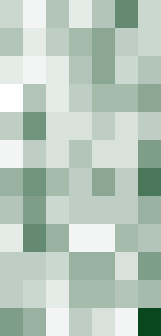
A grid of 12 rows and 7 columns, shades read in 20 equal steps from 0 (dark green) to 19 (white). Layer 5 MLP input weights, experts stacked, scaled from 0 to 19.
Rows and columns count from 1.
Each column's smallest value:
9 7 11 11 10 7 0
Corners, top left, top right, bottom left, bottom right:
15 15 9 0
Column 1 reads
15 13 17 19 14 18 11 13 17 14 14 9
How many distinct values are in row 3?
5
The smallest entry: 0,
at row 12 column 7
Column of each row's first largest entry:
2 2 2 1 3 1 4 3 4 6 3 3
